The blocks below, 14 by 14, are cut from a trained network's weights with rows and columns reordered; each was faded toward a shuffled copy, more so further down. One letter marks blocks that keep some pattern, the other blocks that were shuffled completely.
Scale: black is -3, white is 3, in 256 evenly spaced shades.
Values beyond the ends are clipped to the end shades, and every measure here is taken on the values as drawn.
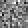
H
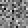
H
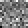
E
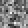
E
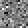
H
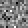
H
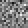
H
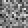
H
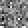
E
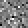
H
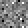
H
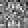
E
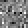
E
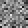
E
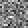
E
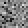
H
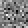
H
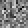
H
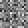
E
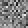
E
